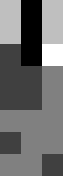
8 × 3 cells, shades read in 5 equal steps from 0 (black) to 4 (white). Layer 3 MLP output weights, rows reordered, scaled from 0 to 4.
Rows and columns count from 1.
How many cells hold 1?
7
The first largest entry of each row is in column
1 1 3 3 3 1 2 1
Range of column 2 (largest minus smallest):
2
